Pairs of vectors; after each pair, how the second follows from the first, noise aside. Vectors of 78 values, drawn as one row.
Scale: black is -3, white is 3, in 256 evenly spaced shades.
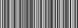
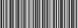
negated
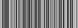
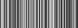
shuffled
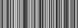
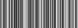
negated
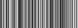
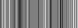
partly zeroed
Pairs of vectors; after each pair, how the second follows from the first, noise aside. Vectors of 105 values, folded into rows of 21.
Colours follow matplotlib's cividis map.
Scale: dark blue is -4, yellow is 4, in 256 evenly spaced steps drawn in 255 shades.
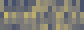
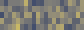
shuffled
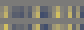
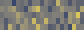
shuffled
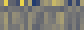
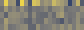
sign-scrambled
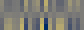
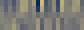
reversed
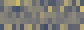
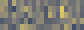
shuffled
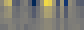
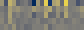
sign-scrambled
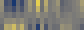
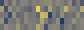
shuffled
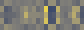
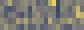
shuffled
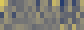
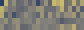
sign-scrambled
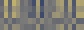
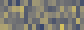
shuffled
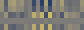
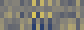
reversed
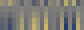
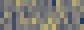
shuffled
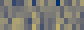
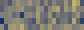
shuffled
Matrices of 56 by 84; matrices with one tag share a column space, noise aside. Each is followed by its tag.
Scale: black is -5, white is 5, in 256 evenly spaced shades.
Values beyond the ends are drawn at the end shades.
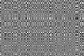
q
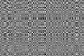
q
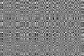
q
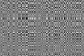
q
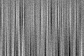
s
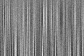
s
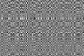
q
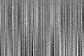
s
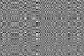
q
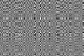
q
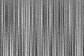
s
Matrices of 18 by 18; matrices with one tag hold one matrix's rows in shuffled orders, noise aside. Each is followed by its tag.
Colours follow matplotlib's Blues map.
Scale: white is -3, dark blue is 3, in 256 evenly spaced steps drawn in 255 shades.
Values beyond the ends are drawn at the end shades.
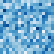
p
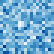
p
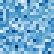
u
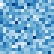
u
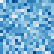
u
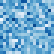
u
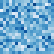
u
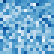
p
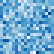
p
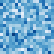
u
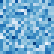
u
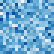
u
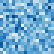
u
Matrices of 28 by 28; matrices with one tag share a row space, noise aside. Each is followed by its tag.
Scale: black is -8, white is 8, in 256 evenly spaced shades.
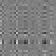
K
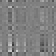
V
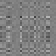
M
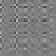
K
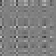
K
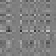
M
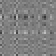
K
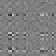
V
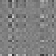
V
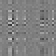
V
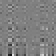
V
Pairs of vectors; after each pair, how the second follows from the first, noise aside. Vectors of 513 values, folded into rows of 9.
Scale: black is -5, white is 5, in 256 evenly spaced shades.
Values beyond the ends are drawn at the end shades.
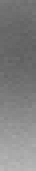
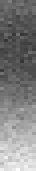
scaled up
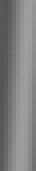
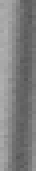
negated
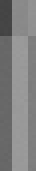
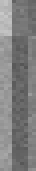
negated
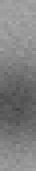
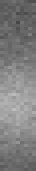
negated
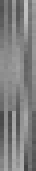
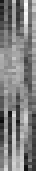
scaled up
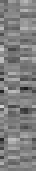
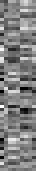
scaled up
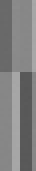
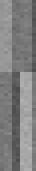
negated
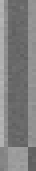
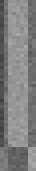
negated
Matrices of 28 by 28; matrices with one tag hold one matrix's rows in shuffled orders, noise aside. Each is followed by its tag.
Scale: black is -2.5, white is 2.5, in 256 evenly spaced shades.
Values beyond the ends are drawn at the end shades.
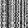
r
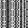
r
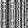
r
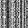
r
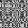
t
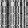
r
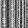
r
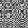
t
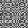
t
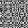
t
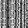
r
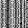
r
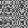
t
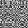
t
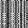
r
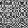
t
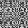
t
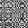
t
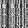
r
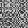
t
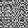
t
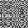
t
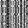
r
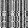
r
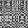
t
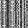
r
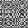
t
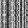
r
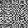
t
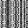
r
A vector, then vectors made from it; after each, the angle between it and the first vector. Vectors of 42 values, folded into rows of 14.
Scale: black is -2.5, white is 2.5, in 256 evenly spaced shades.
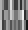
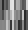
partly aligned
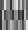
nearly opposite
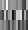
orthogonal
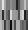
partly aligned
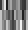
orthogonal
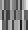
partly aligned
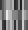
partly aligned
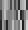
partly opposed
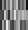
orthogonal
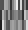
nearly opposite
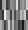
orthogonal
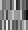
orthogonal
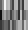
partly opposed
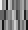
partly aligned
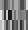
orthogonal
